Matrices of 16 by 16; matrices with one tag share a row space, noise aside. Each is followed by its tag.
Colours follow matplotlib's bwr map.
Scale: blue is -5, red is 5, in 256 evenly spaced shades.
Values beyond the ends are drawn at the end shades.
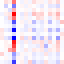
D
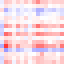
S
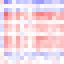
S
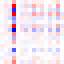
D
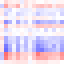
S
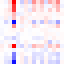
D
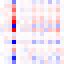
D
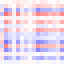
S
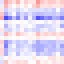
S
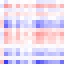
S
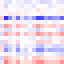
S
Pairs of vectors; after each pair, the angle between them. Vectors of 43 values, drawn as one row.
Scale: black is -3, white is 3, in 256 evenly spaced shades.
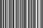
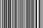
partly opposed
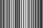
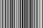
nearly opposite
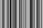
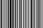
partly aligned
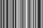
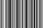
partly opposed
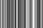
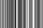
nearly parallel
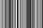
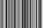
orthogonal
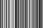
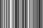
nearly parallel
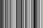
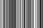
nearly opposite
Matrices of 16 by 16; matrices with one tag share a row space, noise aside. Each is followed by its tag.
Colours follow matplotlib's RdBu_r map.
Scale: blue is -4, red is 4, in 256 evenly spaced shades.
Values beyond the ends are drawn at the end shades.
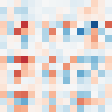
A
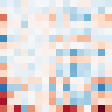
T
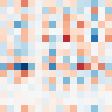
A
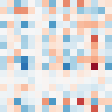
A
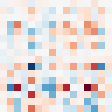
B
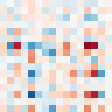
B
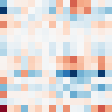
T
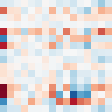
T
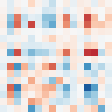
B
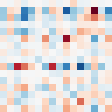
A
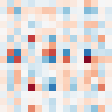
B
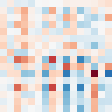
A
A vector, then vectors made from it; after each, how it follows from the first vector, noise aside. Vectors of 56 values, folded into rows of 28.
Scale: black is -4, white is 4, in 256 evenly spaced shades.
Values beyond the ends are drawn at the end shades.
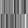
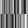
scaled up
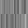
shrunk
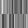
reversed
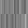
shrunk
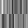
reversed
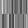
reversed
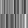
copied
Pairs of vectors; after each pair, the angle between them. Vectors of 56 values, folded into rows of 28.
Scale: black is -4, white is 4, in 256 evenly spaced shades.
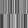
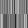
nearly opposite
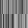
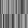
nearly parallel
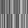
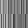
partly opposed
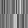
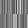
nearly parallel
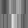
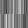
partly aligned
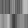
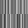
orthogonal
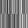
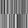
orthogonal
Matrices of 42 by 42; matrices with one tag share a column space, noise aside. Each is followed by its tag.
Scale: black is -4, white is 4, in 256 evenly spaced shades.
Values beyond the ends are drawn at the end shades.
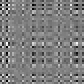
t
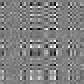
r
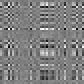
r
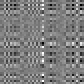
t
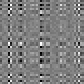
t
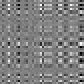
t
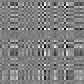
r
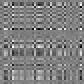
r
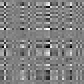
r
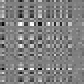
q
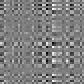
t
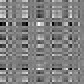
q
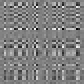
r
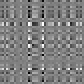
q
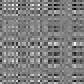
t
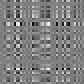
q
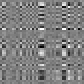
r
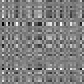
q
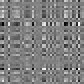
q
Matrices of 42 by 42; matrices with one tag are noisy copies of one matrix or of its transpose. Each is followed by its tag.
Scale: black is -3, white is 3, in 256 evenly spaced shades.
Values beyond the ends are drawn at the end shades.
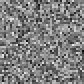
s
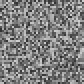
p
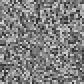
s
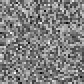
s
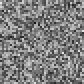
s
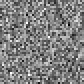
p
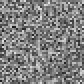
p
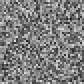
s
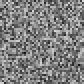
p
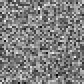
p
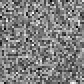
p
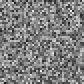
p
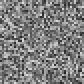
s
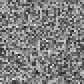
p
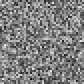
p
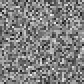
p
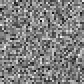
p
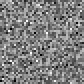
p
